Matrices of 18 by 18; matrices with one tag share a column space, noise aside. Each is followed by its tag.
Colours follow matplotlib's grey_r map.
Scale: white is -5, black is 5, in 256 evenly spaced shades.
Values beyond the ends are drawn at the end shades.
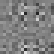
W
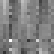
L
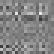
W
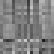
L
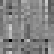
L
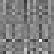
L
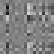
W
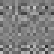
W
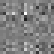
W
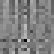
L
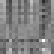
L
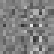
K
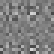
W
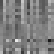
L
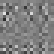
W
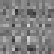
K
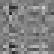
W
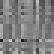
L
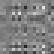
W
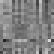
L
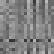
L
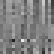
L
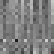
L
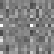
K
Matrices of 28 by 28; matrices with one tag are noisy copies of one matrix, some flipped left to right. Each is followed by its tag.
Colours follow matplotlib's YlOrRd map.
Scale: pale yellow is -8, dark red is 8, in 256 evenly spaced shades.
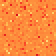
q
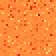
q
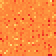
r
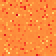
q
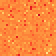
q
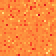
q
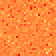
q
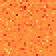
q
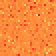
q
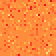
q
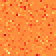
q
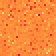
q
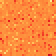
r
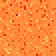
q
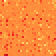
r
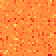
r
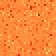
q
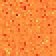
q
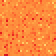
r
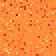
q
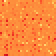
r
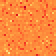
q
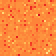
q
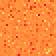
q
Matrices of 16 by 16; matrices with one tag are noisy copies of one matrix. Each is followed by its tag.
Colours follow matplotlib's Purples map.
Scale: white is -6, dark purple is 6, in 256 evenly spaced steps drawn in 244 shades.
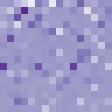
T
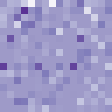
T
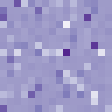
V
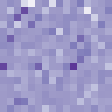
T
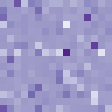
V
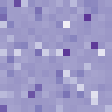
V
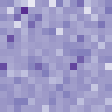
T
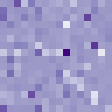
V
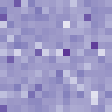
V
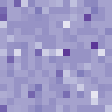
V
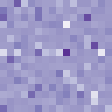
V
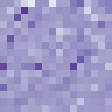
T
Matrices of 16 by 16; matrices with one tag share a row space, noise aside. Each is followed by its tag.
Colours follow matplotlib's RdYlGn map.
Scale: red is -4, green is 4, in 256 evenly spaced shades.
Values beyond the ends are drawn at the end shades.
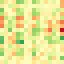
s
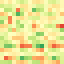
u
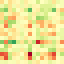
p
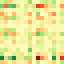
p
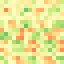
u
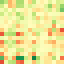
s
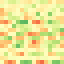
u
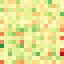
s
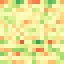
u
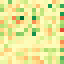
s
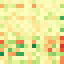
s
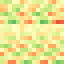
u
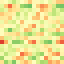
u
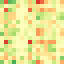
p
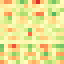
u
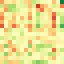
p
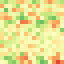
u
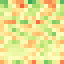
u
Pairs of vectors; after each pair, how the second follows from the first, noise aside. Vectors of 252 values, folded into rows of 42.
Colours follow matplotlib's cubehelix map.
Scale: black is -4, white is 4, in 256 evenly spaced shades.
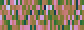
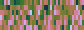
sign-scrambled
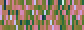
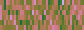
shrunk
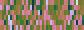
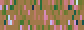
partly zeroed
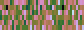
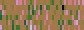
partly zeroed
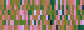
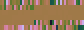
partly zeroed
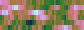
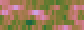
shrunk
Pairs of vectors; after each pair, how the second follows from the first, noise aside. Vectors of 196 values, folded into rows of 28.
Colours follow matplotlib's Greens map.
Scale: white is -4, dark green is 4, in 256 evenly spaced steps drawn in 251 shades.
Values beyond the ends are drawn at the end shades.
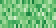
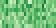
shuffled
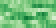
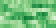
copied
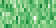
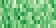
shuffled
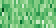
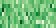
copied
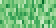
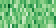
shuffled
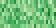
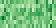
shuffled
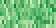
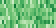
copied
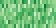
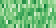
copied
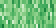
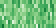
copied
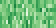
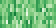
copied
